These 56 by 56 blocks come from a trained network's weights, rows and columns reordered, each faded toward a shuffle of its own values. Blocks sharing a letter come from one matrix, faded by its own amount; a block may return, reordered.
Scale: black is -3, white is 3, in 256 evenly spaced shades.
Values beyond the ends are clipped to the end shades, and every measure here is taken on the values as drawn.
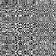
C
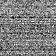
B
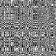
C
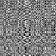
C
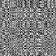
C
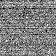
B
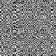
C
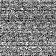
B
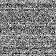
B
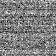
B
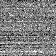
B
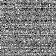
B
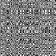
C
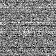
B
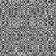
C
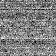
B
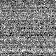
B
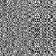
C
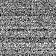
B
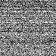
B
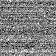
B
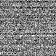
B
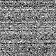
B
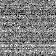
B
